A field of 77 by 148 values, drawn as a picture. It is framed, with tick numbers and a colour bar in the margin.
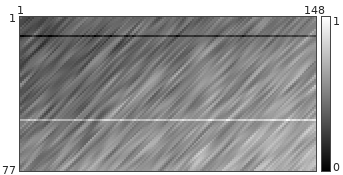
Ninth with the highest average: bottom right. Ninth with the lowest average: top left. Slope: up to the bottom right. Odd lines: rows 10 and 52.
